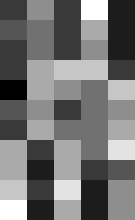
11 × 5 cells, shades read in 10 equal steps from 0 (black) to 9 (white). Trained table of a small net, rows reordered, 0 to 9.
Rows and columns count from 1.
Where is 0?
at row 5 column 1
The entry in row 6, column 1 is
3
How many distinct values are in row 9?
4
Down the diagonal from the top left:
2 4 2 7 7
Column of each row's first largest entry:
4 4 4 3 5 2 2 5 1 3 1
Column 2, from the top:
5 4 4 6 6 5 6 2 1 2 1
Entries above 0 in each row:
5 5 5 5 4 5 5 5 5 5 5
